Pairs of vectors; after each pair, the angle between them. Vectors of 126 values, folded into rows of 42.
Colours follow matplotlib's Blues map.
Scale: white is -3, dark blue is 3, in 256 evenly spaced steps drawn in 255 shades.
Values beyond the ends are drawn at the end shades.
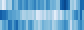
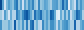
orthogonal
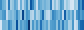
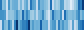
nearly parallel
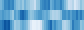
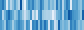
orthogonal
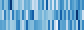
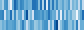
nearly opposite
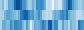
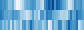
nearly opposite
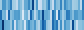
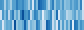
nearly opposite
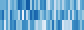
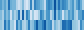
nearly opposite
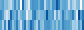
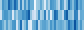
partly opposed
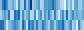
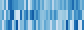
partly opposed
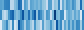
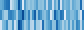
nearly parallel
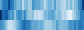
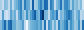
partly opposed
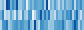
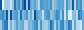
orthogonal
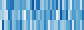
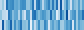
nearly parallel
